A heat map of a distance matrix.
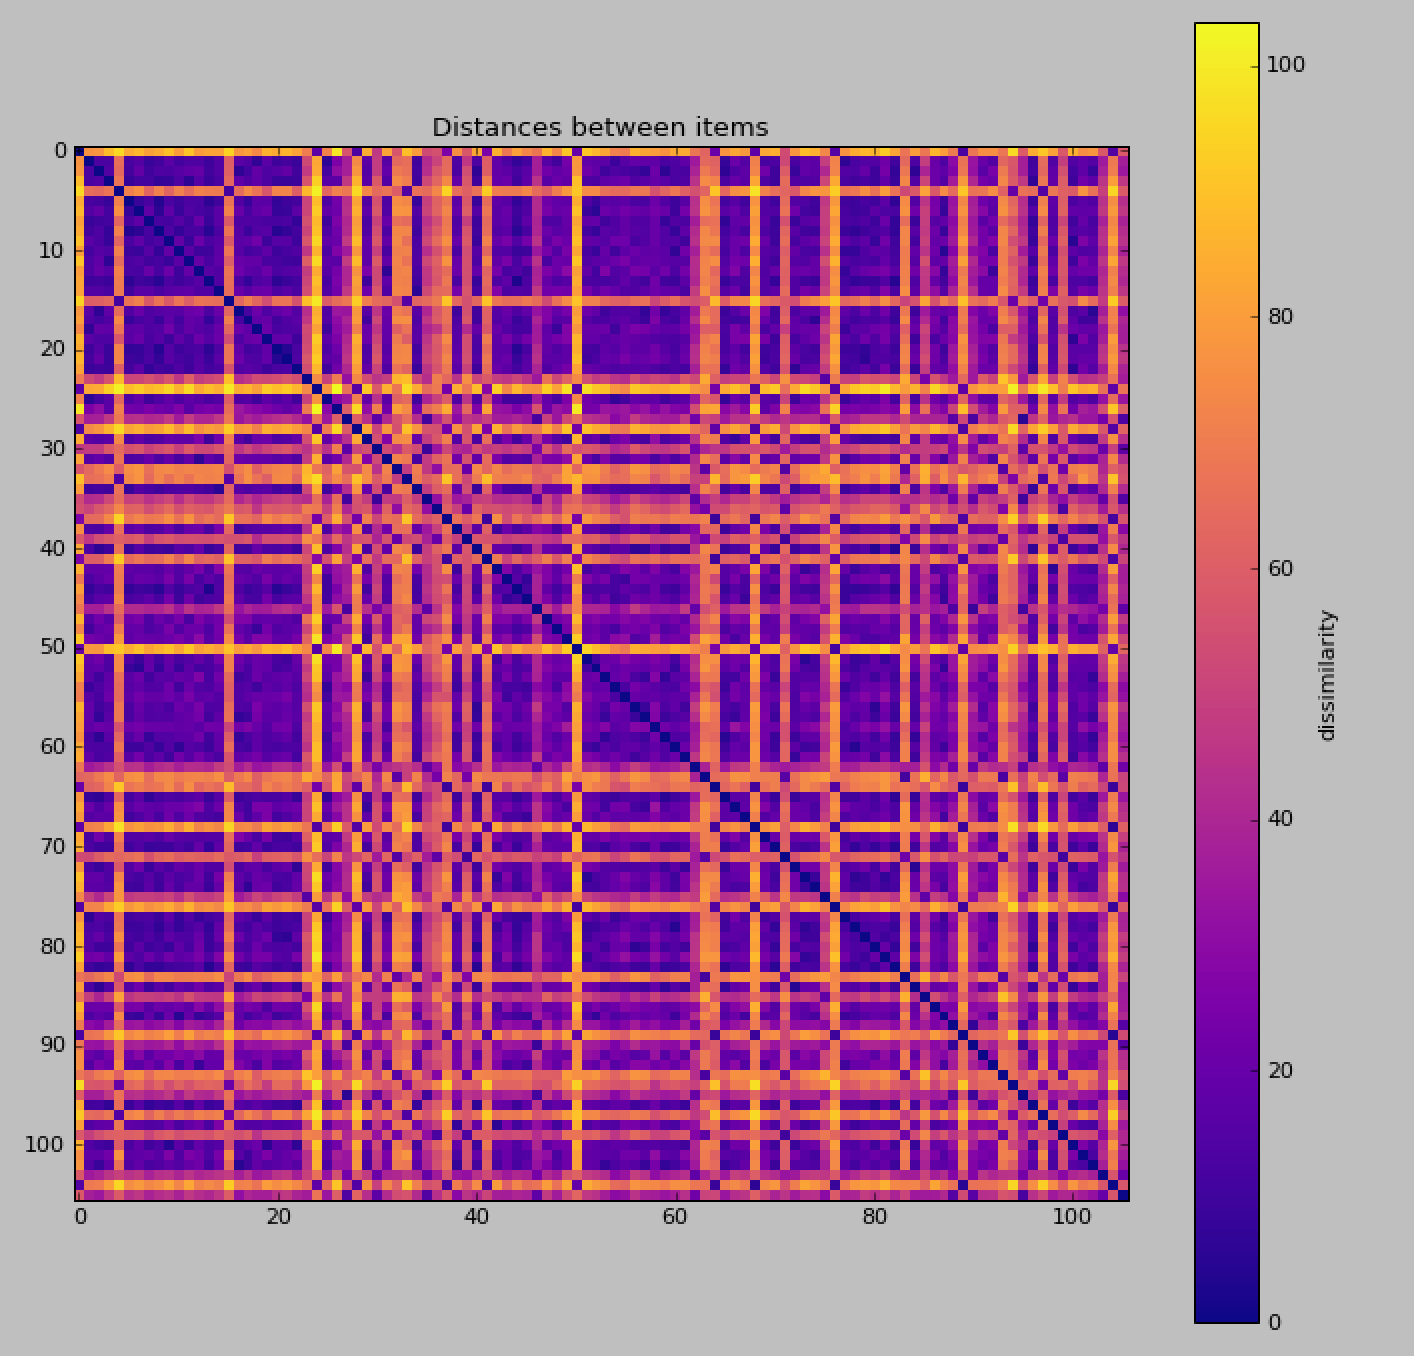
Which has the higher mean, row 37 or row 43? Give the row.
37
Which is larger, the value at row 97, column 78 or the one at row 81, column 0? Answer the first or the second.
the second
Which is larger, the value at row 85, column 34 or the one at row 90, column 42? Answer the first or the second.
the first
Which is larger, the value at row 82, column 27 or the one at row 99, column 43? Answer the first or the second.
the second
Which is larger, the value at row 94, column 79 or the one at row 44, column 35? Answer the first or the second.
the first
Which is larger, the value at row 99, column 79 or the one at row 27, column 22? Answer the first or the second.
the first
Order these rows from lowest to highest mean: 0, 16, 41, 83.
16, 41, 83, 0
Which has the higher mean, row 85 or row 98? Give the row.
85
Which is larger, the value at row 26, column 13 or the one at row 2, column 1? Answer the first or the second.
the first
